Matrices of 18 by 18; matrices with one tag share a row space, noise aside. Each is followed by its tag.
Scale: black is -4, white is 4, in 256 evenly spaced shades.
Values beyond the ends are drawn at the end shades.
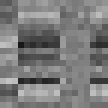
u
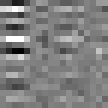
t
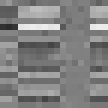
u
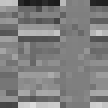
u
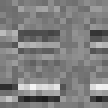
u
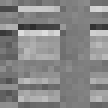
u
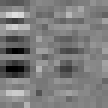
t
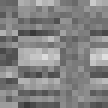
u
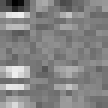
t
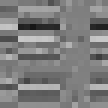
u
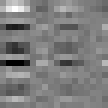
t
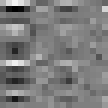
t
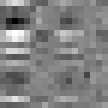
t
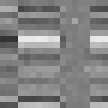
u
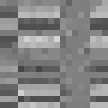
u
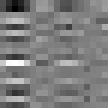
t
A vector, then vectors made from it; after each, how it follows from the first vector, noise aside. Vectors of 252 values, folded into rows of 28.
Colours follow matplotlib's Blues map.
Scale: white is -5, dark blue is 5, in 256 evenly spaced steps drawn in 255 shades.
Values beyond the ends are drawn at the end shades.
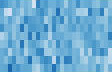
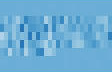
partly zeroed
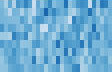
wrapped around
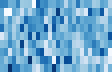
scaled up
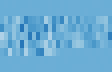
partly zeroed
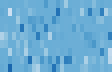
partly zeroed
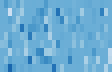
partly zeroed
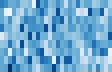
scaled up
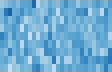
negated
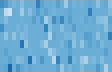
partly zeroed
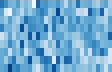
scaled up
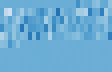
partly zeroed
